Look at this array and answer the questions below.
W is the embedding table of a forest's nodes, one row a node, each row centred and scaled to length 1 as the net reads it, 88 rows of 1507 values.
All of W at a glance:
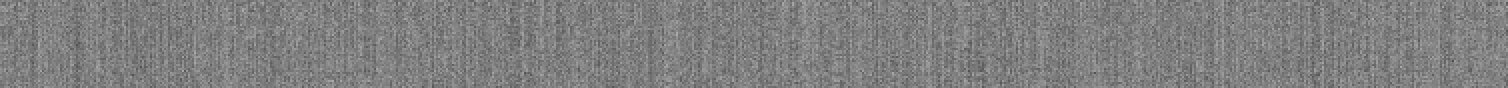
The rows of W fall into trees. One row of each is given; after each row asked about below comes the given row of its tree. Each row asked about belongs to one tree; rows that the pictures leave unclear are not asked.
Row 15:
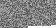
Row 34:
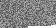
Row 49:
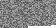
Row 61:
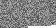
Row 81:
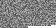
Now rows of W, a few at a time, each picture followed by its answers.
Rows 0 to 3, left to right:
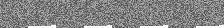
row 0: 61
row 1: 49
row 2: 34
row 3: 34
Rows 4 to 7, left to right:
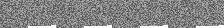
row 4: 34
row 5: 34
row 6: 61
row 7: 49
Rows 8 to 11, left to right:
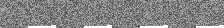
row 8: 15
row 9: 49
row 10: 49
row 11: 49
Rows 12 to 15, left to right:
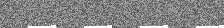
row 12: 34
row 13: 15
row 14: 61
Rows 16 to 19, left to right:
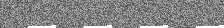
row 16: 49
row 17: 34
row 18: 15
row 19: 15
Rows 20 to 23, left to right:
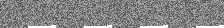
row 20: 49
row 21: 34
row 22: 34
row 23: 49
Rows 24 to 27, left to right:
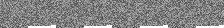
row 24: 61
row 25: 49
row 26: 34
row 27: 81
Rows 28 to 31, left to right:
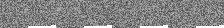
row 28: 81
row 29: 15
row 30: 34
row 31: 81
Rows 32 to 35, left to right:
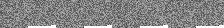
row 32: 34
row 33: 81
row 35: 81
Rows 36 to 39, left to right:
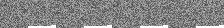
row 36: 61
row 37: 34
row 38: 61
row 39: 34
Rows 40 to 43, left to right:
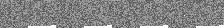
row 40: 49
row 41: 34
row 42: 49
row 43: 81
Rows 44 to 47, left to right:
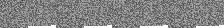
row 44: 81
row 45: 34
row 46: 49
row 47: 34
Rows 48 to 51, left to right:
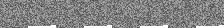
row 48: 15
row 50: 61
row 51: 49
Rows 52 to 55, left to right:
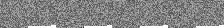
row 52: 61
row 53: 81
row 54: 49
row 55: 34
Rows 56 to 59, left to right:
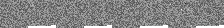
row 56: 61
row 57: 61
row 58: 49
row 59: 15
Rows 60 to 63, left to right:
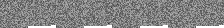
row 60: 81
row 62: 61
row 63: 81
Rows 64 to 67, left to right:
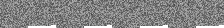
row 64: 61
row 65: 81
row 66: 81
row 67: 61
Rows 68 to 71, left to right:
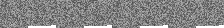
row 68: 61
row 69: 49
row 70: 61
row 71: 61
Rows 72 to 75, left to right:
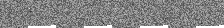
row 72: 49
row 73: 34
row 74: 15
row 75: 34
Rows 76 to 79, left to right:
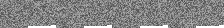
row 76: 49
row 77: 81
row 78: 61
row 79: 81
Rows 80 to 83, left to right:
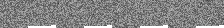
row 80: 81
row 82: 34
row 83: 15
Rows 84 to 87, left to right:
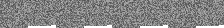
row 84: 34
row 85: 81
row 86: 81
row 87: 15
